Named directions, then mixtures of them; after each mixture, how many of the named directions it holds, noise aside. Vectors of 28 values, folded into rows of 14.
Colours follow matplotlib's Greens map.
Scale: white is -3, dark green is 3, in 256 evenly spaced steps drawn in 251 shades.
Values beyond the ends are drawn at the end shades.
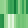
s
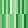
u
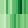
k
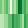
three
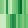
two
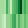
one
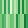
one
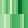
two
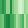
three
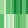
two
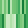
two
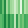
three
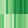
two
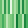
one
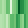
two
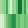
two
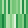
three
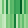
two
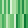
one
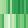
three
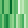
two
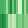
two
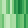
three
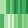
two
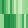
three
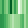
three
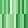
one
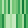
two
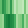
three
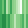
one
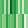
one
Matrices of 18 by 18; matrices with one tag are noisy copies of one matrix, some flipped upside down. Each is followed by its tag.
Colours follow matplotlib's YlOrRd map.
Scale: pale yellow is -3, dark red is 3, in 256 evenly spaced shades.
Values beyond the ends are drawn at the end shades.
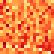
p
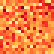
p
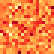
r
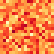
r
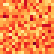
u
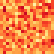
p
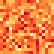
r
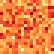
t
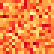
u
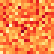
r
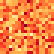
r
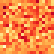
r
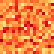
t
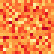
u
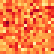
t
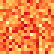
r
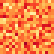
u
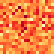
r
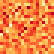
r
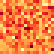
t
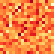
r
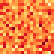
p
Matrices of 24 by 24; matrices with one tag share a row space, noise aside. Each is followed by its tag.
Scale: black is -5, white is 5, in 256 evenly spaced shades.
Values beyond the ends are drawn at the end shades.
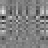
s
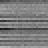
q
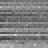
q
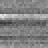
q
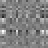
s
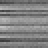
q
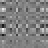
s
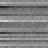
q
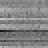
q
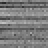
q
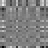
s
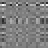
s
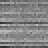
q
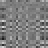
s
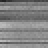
q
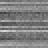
q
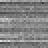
q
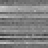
q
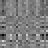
s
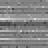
q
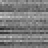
q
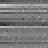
q
